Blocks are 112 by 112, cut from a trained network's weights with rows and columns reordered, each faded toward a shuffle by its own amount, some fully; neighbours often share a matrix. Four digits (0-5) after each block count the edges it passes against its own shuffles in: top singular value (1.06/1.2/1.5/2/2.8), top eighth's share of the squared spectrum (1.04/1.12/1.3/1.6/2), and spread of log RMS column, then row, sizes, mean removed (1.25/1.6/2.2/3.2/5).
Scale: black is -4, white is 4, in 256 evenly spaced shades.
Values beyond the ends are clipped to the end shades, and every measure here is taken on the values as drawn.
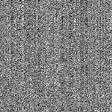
4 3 2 2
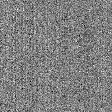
3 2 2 0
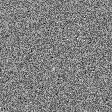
1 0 0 0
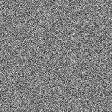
4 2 0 1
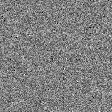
3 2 0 0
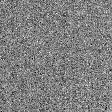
2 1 0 0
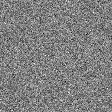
0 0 0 0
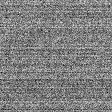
4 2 0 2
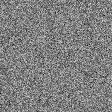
0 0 0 0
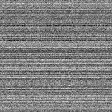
5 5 1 4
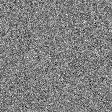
0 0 0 0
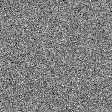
0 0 0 0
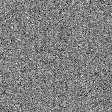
1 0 0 0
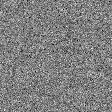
0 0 0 0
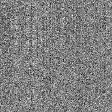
3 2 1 1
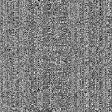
4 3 3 2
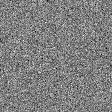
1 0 0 0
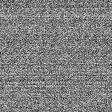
3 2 0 1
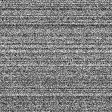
5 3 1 3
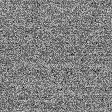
2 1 0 0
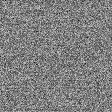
1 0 0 0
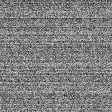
4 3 0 2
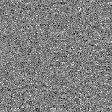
3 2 1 1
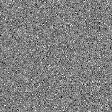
3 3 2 1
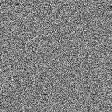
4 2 0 1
